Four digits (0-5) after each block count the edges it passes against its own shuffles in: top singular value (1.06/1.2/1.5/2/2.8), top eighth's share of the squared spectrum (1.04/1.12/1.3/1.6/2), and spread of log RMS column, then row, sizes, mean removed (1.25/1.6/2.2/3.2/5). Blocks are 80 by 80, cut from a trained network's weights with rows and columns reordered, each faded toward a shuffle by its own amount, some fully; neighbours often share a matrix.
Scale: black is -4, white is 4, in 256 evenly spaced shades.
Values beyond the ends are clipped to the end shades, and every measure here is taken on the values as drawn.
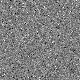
0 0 0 0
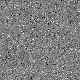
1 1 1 0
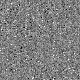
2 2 0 1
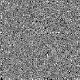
3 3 2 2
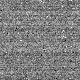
3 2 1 0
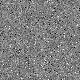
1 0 0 0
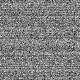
3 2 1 0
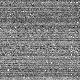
4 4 1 1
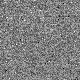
0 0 0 0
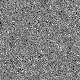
0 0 0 0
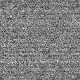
3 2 1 0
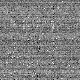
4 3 2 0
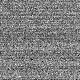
3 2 0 0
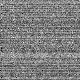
4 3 1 1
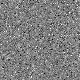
2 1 0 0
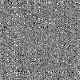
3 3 0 2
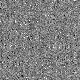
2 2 0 1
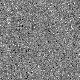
1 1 0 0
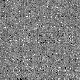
2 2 0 2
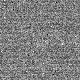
2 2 0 0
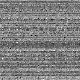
5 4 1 2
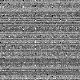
5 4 2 2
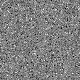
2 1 0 0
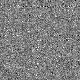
2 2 0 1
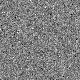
0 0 0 0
